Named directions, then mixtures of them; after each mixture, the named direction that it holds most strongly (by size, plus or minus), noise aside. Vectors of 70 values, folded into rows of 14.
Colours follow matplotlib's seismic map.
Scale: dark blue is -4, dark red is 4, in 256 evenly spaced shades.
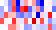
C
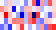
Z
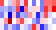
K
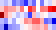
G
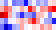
G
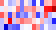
K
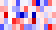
Z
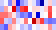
C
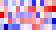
G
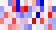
C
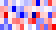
Z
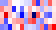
Z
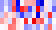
C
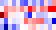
G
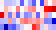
G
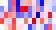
C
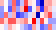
C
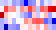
G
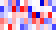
C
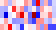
Z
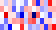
Z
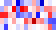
C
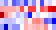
G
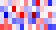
Z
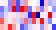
C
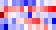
G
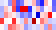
C
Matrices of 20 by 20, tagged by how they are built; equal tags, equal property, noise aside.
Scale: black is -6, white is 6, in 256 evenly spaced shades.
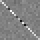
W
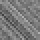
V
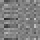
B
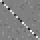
W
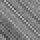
V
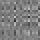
B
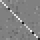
W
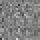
B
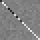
W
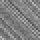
V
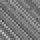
V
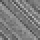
V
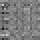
B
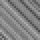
V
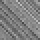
V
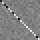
W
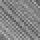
V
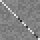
W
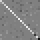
W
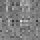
B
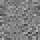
B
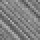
V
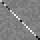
W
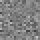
B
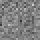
B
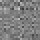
B
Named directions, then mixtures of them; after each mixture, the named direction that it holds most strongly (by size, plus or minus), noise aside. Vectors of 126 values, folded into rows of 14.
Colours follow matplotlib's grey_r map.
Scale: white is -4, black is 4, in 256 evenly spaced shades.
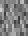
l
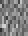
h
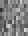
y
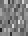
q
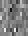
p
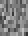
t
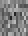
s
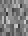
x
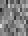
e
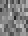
e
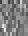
h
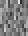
e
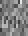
h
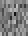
s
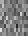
h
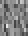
l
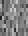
p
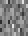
q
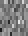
q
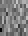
x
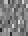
q
